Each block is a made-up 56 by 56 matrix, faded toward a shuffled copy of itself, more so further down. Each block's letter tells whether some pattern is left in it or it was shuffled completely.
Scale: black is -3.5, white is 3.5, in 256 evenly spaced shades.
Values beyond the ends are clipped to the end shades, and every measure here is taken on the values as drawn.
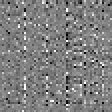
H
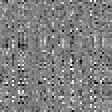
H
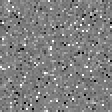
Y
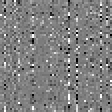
H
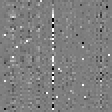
H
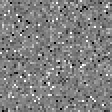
Y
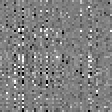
H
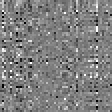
H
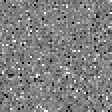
Y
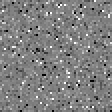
Y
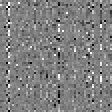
H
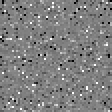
Y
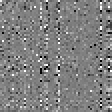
H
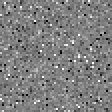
Y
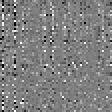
H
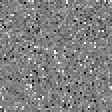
Y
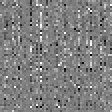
H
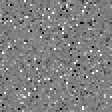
Y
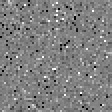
Y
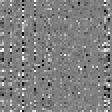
H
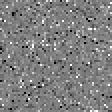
Y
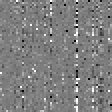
H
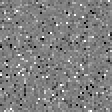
Y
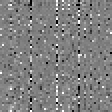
H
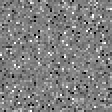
Y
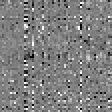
H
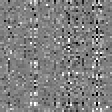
H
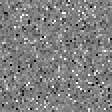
Y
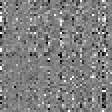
H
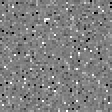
Y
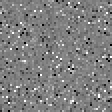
Y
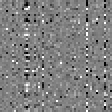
H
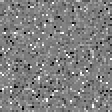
Y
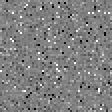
Y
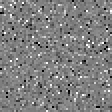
Y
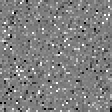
Y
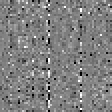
H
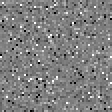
Y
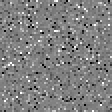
Y
